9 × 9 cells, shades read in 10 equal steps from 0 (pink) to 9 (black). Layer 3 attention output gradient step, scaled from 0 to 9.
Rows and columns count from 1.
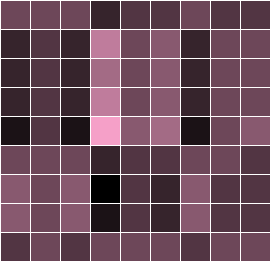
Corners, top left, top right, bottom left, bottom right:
5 6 6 5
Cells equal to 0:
1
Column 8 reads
6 5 5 5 5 5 6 6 5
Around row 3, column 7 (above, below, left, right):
7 7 4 5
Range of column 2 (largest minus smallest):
1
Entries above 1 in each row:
9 9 9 9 8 9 9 9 9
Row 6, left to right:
5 5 5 7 6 6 5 5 6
